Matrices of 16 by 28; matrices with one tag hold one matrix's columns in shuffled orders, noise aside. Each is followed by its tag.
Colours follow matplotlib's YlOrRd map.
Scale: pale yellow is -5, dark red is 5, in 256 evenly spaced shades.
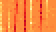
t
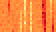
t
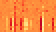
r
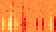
r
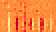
r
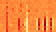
r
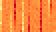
t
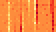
t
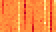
t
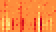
r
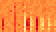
r
